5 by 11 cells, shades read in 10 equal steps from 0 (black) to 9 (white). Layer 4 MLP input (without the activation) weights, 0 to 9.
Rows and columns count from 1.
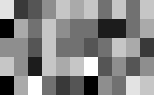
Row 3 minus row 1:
-3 3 0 2 -3 -2 -4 0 0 2 -5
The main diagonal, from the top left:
8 6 3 7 2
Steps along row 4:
down down up down up up down up down up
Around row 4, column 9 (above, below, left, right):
7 4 3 3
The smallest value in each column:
0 2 1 4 2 3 0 1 1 3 2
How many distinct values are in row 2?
6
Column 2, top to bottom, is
2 6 5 5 6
